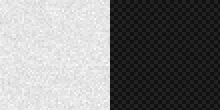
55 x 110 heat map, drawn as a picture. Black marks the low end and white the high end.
The table splits into one row of 2 panels. Panel 1,1: very high, fine-grained, faint in contrast. Panel 1,2: very low, checkered, faint in contrast.
